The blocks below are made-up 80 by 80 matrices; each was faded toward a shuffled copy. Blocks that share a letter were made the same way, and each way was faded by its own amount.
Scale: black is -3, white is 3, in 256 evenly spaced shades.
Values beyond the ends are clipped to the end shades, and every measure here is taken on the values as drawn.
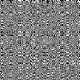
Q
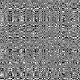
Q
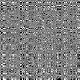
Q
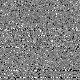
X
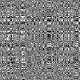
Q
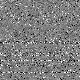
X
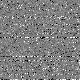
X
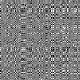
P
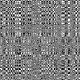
P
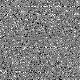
X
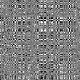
P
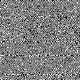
X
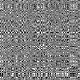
Q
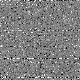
X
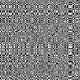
P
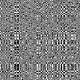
P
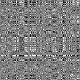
Q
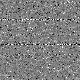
X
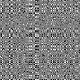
P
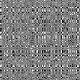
P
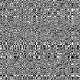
Q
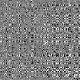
Q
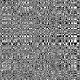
Q
